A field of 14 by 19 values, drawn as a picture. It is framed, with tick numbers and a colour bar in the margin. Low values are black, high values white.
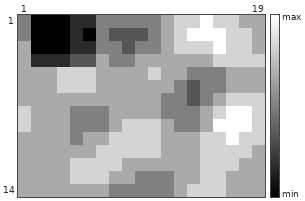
Odd patch: lower, in the top left. Mirror symmetry: none. Ninth with the lowest average: top left. Calmest part: bottom left. Roughest part: top left.
